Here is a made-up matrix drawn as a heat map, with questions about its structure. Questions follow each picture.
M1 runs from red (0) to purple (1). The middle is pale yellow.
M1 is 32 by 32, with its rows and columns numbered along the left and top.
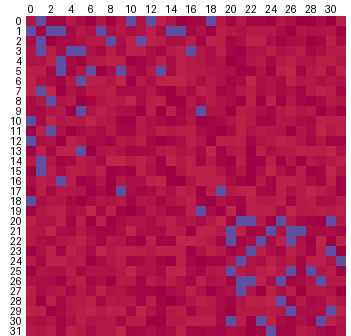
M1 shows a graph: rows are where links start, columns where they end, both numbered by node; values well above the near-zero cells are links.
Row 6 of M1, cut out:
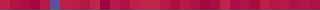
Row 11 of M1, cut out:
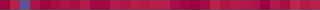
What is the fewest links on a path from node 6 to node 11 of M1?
5
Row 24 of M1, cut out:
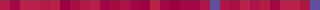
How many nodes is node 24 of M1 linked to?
2
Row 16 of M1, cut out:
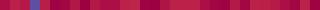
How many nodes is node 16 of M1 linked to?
1
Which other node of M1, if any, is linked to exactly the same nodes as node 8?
node 11
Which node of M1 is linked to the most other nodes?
node 1
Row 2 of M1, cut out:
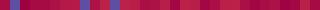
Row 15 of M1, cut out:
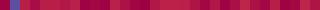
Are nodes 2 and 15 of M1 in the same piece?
yes
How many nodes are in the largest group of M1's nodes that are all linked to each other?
2
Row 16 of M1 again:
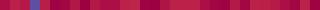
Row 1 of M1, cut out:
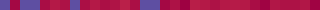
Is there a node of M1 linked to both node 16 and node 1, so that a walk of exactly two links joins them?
yes
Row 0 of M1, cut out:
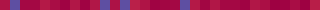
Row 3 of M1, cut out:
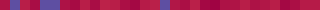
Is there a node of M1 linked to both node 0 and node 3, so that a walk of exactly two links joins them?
yes
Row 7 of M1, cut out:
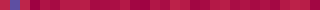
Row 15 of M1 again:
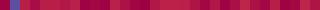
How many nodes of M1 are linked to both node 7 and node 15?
1
